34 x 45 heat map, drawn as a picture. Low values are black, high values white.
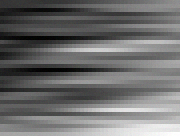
Ninth with the highest average: bottom right. Slope: up to the bottom right. Grain: streaks across. Average level on the scale: 40%. Ninth with the lowest average: top left.
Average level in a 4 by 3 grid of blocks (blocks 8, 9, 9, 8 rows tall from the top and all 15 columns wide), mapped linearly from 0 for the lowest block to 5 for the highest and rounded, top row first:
0 1 2 / 0 2 3 / 0 1 3 / 2 4 5
